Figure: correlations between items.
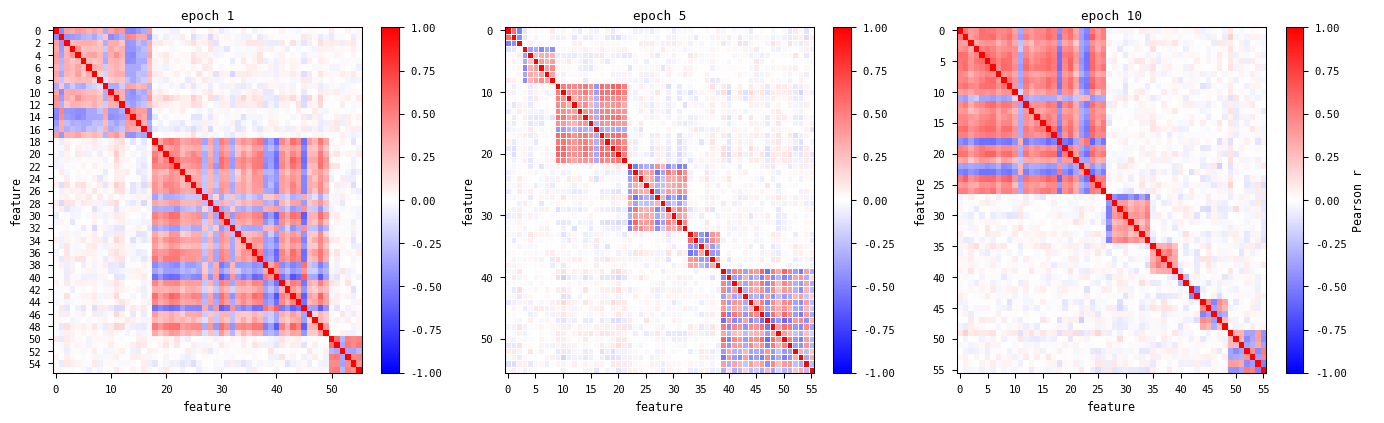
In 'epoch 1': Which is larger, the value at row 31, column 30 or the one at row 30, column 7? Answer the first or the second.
the first
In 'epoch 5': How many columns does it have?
56
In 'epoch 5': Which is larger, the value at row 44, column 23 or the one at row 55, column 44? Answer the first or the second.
the first
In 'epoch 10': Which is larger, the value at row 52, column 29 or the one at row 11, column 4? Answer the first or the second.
the first
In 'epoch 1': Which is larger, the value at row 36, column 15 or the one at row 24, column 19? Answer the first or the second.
the second
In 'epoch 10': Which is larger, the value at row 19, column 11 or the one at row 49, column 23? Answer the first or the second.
the second
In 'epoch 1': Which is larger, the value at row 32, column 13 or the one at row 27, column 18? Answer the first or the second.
the first
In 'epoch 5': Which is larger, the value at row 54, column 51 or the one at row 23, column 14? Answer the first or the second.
the first
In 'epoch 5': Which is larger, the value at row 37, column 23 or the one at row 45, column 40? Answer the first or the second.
the first
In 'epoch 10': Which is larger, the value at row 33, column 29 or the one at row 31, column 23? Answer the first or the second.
the first
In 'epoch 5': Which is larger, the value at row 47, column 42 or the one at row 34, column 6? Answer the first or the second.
the second
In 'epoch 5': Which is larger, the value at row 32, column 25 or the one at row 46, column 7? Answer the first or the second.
the first
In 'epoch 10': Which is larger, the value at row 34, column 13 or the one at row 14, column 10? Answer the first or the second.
the second
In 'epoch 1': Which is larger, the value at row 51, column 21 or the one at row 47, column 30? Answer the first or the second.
the second
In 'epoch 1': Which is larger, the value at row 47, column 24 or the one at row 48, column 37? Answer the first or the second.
the second
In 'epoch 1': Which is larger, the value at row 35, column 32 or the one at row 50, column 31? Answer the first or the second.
the second
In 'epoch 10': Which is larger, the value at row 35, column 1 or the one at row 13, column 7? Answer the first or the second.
the second
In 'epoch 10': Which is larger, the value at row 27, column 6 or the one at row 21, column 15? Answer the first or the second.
the second
